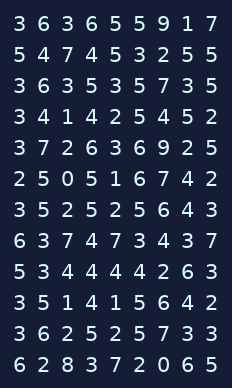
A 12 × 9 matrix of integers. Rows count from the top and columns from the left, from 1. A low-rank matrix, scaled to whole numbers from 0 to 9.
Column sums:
45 56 40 55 42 54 63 46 49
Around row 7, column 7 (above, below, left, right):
7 4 5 4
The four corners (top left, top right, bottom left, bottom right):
3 7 6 5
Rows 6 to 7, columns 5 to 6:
1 6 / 2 5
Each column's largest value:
6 7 8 6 7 6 9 6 7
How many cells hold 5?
23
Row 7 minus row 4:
0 1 1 1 0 0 2 -1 1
